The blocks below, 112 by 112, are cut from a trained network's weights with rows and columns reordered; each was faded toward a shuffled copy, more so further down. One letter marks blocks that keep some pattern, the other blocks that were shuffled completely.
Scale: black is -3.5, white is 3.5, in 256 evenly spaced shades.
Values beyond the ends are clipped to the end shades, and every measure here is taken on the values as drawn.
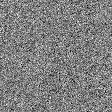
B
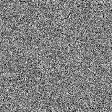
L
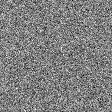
B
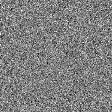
L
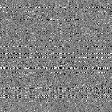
L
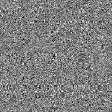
L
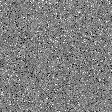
B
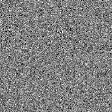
L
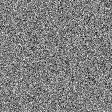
B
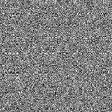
L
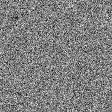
B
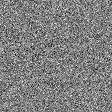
B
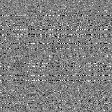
L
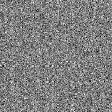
L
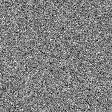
B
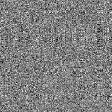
L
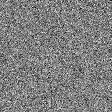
B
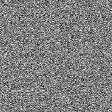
L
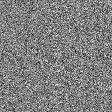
L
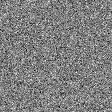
B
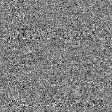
L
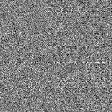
L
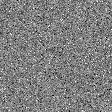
B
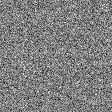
B
